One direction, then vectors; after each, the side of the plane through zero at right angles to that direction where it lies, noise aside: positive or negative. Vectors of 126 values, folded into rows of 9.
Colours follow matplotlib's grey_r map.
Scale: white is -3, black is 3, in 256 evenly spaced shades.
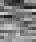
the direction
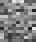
negative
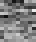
positive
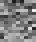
positive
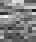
negative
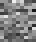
negative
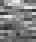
negative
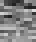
positive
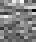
negative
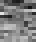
positive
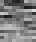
positive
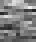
negative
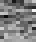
positive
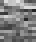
negative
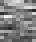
negative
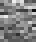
negative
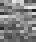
negative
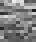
negative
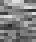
negative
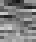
positive
